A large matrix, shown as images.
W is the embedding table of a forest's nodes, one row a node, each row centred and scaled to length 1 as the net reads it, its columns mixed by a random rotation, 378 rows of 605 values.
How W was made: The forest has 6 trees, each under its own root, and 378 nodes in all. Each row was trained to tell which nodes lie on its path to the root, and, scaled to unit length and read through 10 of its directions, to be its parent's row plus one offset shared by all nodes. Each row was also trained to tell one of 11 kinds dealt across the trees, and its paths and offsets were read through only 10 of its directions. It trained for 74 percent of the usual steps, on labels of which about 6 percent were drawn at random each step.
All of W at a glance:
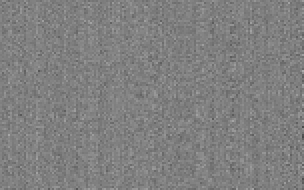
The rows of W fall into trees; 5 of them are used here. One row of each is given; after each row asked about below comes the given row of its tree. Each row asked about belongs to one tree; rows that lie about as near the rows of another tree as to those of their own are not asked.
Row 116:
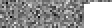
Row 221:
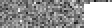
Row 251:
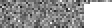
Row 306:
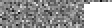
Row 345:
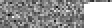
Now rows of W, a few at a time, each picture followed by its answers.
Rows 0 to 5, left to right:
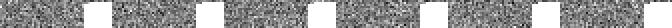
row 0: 345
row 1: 306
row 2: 306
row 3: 345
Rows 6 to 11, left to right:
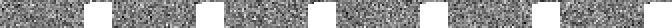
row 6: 221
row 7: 116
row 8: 221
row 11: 306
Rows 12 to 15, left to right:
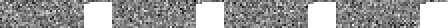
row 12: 221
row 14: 116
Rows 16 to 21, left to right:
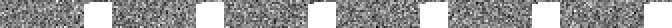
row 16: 221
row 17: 345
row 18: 221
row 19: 221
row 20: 116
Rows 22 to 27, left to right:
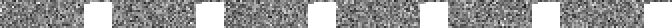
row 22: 116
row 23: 221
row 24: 116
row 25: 345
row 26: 345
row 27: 221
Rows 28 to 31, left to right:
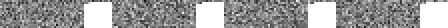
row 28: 345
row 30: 221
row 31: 251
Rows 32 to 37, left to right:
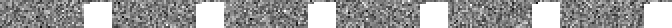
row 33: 345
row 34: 116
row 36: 251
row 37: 116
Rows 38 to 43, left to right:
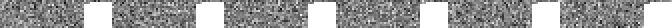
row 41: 345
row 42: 345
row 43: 221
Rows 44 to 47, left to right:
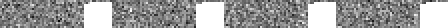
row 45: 251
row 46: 221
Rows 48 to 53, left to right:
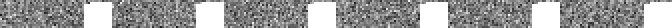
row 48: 251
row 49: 345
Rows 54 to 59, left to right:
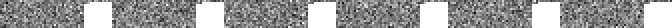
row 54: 345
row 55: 251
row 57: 116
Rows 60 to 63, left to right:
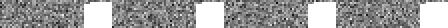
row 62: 221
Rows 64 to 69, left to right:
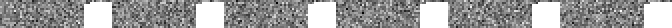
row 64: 221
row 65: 251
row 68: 116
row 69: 116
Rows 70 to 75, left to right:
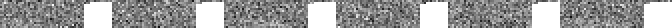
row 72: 345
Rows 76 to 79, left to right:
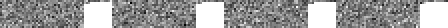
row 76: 221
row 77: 345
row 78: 221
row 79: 221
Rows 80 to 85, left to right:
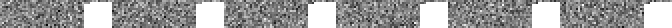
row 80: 251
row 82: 116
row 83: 221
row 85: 251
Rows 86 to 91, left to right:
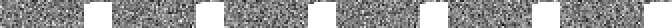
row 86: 345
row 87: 221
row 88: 221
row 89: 116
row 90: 251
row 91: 221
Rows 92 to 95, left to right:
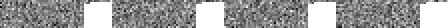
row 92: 251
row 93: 221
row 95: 306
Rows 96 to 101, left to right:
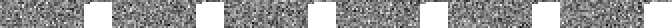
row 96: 345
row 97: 251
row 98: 251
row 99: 345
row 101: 251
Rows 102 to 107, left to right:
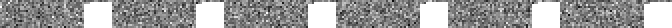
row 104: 251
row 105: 306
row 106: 221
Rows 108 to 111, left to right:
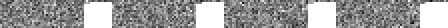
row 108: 345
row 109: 221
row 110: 345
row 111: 221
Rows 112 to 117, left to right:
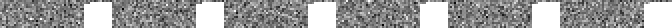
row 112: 221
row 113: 251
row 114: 221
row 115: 251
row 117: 345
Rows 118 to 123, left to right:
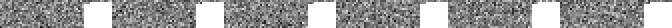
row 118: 221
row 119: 306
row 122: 251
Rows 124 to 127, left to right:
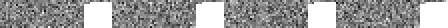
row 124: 306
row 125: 116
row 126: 251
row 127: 345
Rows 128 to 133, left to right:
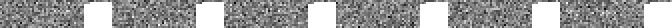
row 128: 345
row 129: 345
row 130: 116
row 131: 221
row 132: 116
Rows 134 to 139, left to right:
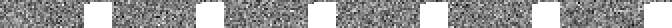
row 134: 251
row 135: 345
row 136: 345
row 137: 116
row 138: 221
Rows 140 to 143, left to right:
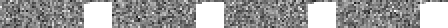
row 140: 345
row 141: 221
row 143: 345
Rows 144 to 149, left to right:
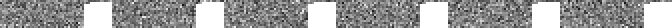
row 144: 221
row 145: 116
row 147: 116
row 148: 221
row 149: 221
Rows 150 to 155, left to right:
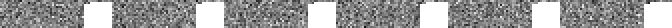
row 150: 116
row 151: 306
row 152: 345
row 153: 116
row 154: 306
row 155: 221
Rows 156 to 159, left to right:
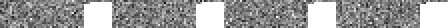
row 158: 116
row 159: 251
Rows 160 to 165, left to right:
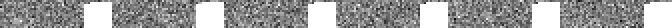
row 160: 251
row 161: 221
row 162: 251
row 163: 251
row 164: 251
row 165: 221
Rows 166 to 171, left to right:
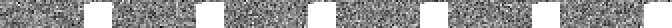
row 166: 345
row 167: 345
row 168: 116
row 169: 345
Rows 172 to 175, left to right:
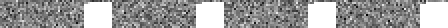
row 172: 345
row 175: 251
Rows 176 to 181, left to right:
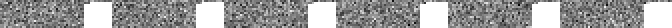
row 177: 221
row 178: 345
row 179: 306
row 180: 116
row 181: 345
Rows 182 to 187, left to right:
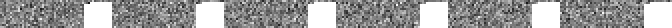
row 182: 251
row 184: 251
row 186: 251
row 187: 251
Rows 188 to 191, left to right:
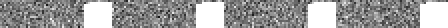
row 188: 345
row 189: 116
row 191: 251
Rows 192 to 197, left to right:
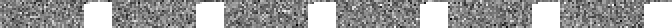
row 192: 345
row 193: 345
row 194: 116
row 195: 306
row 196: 251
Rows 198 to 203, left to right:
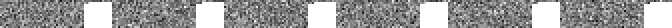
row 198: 345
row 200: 251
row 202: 221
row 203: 221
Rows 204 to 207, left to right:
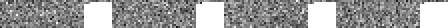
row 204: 221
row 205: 306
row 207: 345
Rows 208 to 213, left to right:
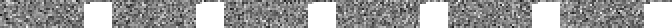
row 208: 251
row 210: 345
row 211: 251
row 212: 306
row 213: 221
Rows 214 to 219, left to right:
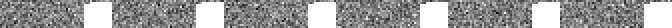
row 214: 221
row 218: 306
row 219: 221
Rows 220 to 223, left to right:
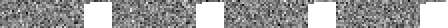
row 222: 251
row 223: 306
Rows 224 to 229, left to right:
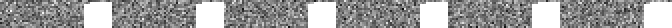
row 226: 345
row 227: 251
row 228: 251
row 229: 251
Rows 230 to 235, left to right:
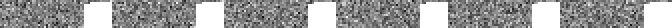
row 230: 251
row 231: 116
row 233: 251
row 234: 251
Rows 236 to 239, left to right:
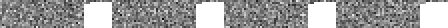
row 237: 221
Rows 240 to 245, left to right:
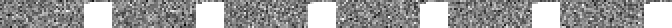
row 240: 345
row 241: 116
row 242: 345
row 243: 116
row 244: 345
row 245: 221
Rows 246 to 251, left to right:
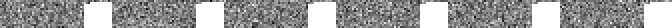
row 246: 251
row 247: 345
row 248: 221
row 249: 345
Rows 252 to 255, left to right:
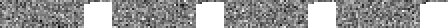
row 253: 221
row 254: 251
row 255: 345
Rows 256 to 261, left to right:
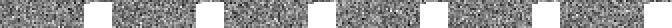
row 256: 345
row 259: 116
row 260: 306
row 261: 345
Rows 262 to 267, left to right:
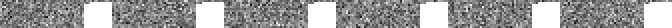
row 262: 116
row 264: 345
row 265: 251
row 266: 251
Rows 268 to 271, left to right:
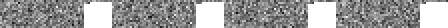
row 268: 306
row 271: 251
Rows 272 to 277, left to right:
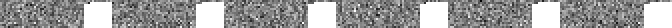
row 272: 306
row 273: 221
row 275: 251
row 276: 221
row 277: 221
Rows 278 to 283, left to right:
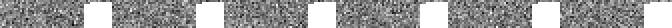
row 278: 116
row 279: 221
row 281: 221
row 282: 251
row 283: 221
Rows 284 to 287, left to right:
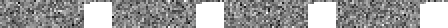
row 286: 251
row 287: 345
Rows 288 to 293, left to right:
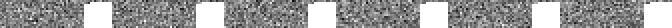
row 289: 345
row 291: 251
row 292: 345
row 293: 221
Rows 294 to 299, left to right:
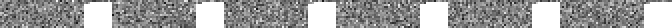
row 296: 345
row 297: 221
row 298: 345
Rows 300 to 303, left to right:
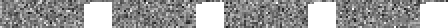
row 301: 221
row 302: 306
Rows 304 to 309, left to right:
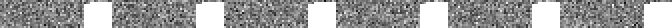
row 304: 221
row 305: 221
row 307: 221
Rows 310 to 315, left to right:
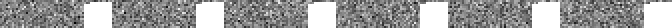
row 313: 221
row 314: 306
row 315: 221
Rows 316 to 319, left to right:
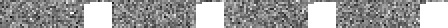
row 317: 221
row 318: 221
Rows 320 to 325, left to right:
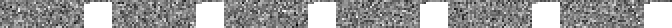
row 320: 251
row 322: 116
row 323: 345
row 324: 345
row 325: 221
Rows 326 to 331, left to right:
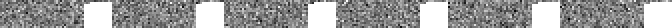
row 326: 221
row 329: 306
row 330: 251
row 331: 251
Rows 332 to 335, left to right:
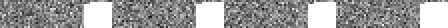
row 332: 221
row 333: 221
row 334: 221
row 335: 345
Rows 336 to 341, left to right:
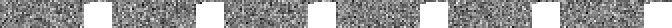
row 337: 251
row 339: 221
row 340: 345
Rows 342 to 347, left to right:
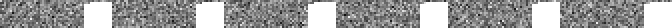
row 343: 221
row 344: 221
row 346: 251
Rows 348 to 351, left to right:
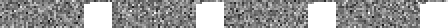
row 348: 221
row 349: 251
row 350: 345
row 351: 251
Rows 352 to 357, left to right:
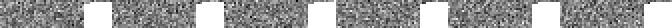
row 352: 345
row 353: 221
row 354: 306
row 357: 116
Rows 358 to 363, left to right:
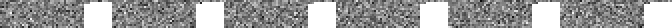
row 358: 251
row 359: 306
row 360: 221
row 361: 221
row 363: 116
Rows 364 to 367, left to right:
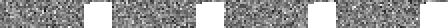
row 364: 251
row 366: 116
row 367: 306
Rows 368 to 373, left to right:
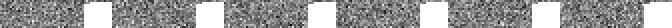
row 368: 345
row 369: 221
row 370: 221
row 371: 306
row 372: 345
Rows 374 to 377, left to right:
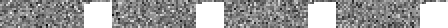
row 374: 251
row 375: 251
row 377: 221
